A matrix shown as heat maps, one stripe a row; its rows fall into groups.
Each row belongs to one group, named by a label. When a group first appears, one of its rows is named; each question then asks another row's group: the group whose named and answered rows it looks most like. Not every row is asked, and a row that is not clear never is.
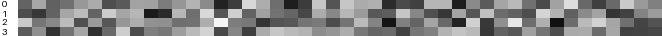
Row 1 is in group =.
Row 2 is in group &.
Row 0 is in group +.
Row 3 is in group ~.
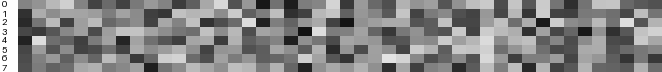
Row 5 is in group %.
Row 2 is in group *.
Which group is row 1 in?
=
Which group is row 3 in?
=
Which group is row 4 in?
%
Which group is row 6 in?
*
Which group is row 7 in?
=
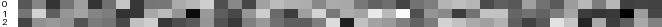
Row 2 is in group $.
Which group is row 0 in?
~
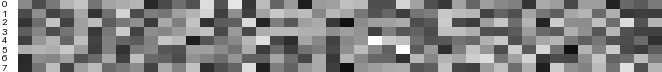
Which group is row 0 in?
=
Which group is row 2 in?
*
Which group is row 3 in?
~
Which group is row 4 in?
*
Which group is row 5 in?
&
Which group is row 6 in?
%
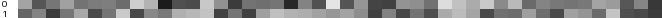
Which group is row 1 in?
~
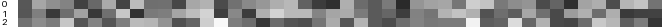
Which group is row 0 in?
%
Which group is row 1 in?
~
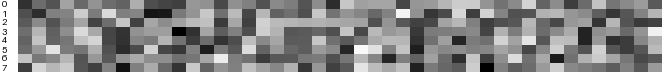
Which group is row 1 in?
=
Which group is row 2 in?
~
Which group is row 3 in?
+
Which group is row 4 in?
+
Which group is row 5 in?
$
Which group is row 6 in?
&
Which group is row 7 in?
$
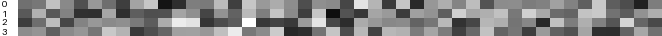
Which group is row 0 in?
$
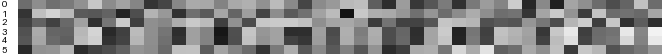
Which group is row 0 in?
=
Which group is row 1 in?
$
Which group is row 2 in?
~
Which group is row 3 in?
+
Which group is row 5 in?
%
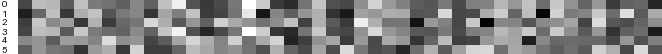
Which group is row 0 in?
*
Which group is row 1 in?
*
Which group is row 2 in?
$
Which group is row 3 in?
*
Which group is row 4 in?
=
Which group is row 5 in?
%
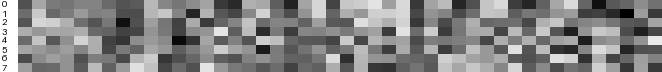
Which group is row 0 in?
+
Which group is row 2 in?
$
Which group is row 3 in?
&
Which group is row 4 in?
+
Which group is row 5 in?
&
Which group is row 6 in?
$
